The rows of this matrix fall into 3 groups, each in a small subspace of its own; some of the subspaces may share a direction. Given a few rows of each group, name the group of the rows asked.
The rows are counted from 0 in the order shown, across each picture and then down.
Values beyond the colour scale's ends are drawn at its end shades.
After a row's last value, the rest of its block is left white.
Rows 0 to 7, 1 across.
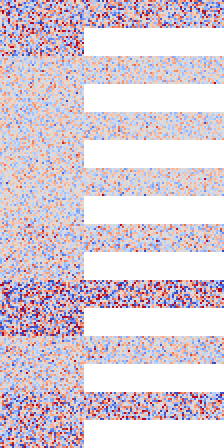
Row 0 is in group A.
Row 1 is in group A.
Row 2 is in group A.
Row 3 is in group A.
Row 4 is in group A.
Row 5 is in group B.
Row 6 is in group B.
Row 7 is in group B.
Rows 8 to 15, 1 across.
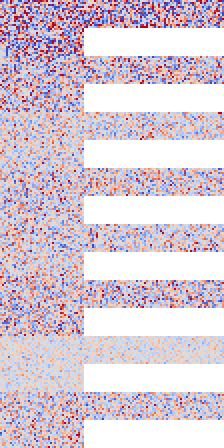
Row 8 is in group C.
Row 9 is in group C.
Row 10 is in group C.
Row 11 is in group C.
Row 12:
C
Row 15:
A
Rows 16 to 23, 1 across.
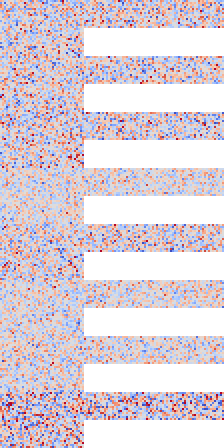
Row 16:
A
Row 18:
A
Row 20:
B
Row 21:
A
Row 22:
C
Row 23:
A
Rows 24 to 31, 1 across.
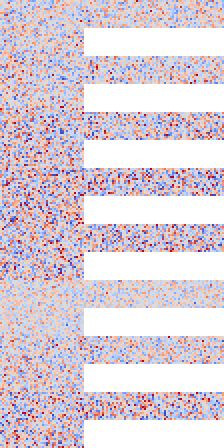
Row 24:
B
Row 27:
A
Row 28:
B
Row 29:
A
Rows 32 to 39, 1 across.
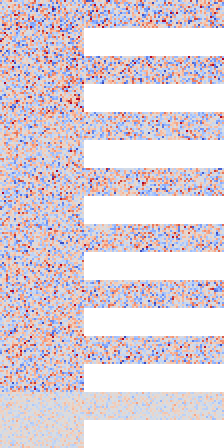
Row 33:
A
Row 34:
A
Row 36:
C
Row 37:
A
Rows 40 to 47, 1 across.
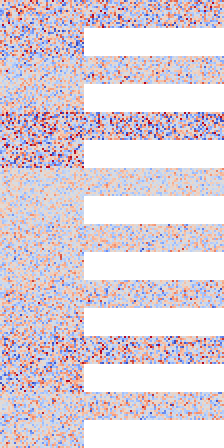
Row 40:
A
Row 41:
A
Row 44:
C
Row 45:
B
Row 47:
C
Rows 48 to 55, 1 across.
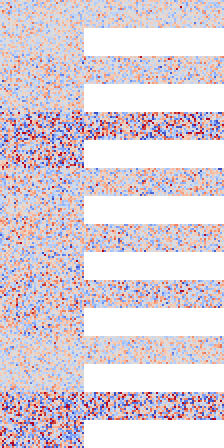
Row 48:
A
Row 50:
C
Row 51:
C
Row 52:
A
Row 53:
A
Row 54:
A
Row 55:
B
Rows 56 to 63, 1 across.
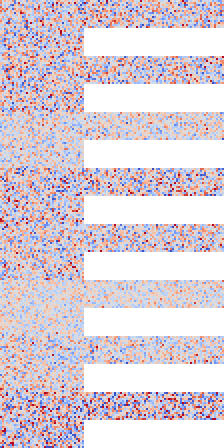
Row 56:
C
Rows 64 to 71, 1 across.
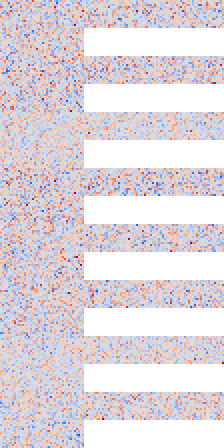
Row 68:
B
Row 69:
C
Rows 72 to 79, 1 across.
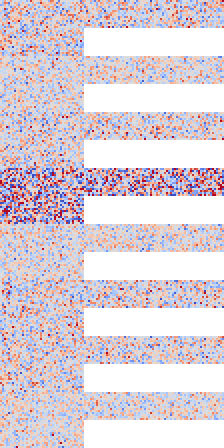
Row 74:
A
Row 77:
A
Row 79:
C
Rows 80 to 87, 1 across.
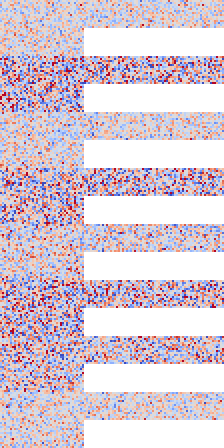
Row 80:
C
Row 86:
C
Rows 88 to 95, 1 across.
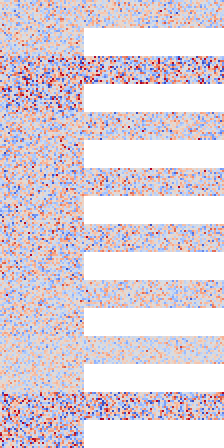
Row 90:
B
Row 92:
A
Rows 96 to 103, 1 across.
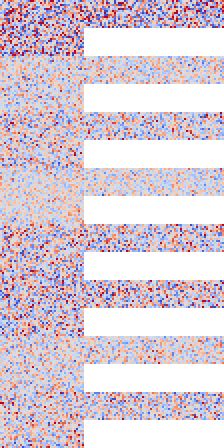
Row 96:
B
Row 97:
C
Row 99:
A
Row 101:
A
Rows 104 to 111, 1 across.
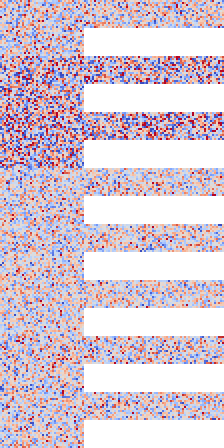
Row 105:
C
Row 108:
C
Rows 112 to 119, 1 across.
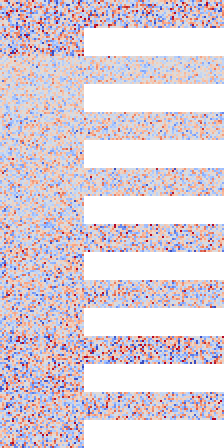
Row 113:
C
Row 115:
B
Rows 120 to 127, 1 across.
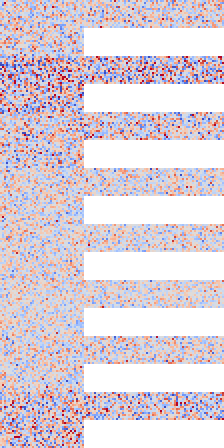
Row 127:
A
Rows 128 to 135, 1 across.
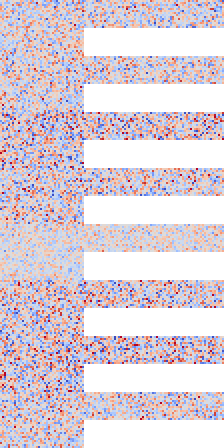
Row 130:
A
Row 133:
C
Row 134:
B
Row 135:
C
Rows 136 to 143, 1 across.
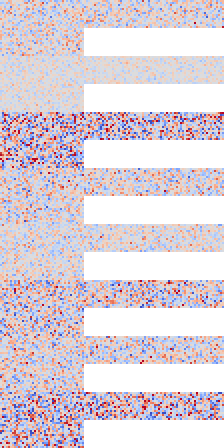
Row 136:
A
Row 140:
C
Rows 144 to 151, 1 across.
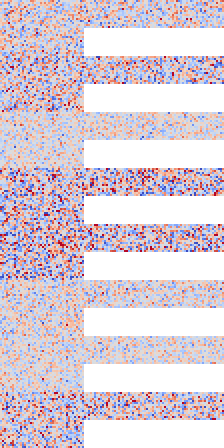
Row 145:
A
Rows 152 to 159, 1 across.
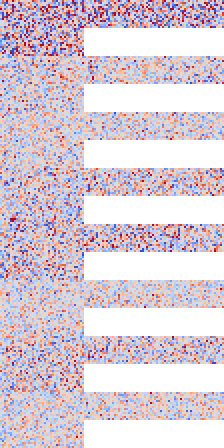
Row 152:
A
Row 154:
B
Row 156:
C
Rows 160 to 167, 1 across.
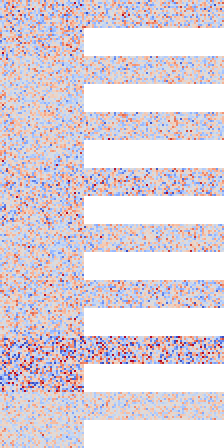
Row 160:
A
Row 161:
B
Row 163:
B
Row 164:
C
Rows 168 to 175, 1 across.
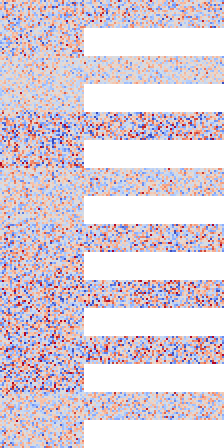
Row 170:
C
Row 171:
C
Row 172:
B
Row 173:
C
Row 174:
B
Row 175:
B
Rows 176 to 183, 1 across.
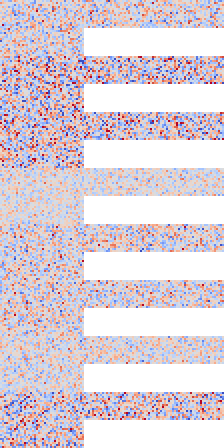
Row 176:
C
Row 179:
A
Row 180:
C
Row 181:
C
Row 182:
C
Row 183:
A
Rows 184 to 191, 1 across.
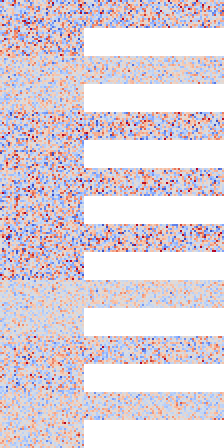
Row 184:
C
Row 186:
C
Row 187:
C
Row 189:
C
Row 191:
A
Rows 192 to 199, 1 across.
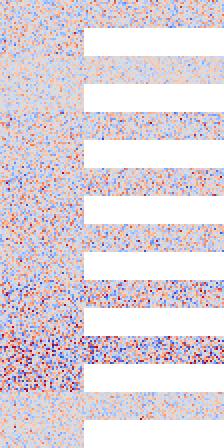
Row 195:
A
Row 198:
C
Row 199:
C
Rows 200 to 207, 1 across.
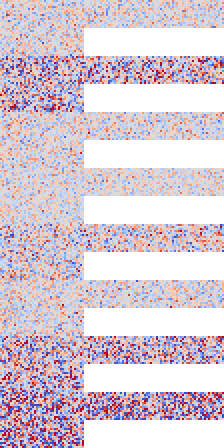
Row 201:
A
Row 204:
A
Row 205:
B
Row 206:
B
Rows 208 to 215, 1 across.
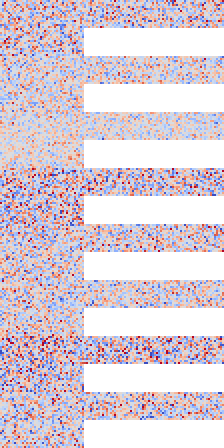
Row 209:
B
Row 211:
B
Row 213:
C
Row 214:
A
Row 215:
C
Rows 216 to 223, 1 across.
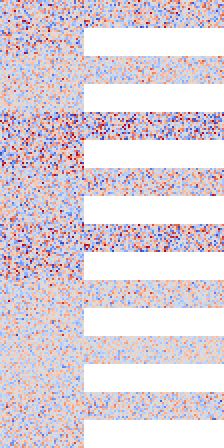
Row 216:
C
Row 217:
C
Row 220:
C
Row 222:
A
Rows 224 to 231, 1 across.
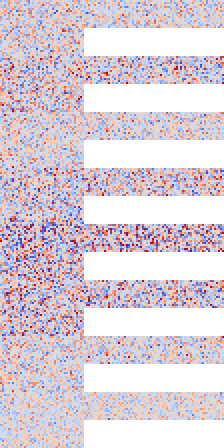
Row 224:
A
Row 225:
A
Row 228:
A
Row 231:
A
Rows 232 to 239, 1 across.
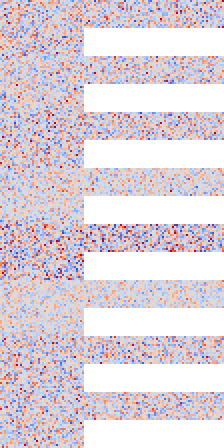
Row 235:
C
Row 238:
B
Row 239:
A
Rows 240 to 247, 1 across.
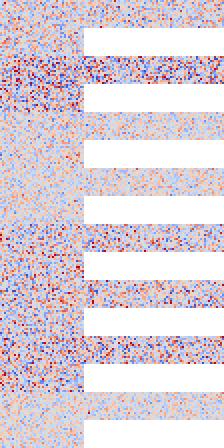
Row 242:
A
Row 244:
A
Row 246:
A
